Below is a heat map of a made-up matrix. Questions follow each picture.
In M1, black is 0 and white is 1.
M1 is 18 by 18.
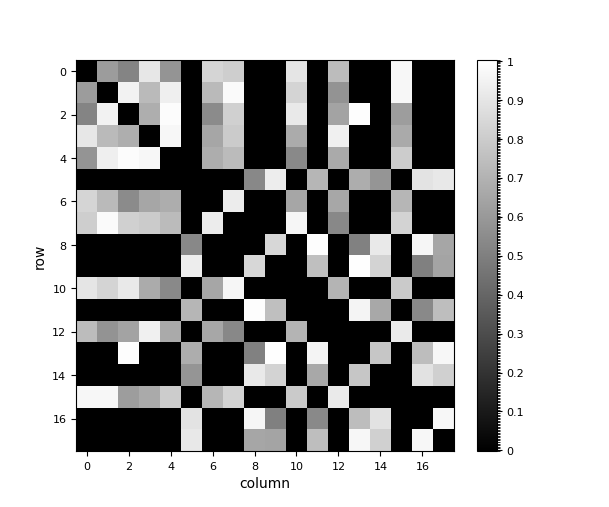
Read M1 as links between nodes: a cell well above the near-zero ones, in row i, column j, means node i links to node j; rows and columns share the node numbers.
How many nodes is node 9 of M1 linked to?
7
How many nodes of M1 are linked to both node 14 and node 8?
6
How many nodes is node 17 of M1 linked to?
7
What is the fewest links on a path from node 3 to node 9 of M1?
3
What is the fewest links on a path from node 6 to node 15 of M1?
1
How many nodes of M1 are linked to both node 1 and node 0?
8
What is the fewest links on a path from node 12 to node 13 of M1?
2
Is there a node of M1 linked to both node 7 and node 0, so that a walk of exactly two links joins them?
yes
